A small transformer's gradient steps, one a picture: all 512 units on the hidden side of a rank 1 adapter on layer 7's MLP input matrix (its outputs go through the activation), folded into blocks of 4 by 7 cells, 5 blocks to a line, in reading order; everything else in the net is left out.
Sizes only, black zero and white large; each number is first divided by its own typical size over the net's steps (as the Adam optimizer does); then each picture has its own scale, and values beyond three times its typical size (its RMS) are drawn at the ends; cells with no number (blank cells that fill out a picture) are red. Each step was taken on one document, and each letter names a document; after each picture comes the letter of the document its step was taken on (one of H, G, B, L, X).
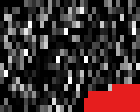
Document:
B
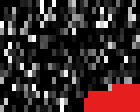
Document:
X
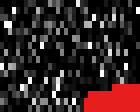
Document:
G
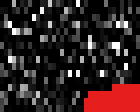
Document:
G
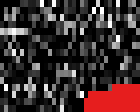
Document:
X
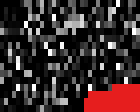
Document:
X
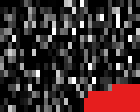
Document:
B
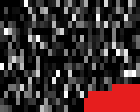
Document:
B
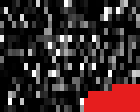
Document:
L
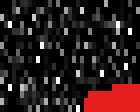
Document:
G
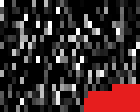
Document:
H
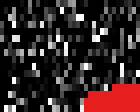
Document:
L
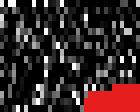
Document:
H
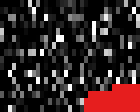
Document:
L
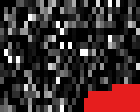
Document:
X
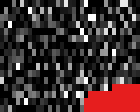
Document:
B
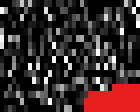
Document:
L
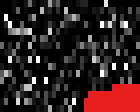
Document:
G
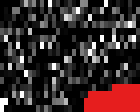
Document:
B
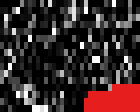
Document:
B
